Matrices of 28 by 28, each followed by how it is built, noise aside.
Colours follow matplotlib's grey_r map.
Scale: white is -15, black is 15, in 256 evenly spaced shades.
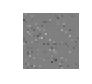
sparse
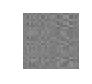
low rank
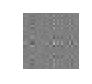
low rank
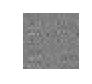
low rank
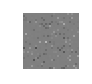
sparse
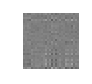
low rank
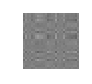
low rank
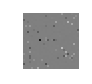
sparse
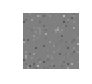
sparse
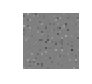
sparse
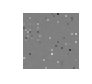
sparse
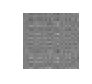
low rank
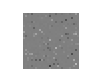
sparse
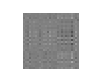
low rank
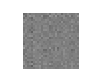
low rank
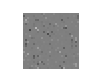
sparse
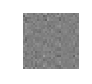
low rank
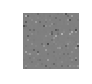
sparse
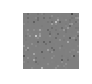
sparse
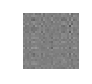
low rank
